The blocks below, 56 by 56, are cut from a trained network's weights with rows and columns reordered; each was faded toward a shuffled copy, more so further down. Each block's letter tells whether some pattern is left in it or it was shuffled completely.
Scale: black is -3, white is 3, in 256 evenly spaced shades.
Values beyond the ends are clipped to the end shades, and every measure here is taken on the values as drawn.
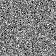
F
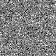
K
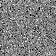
F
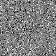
K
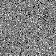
K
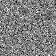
F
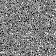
F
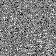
F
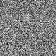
K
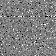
K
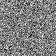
F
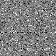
K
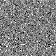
K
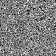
K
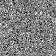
K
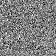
F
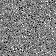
F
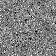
F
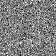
F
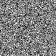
F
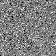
K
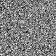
K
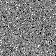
F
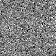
K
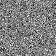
F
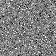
F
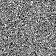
F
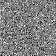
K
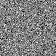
F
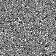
F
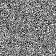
F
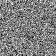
F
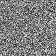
F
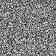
K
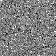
K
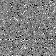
K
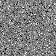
K
